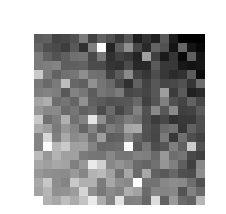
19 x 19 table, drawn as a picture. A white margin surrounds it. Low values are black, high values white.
Ninth with the highest average: bottom left. Odd rows or columns: none. Slope: up to the bottom left. Ninth with the lowest average: top right. Stripes: none. Mirror symmetry: none.
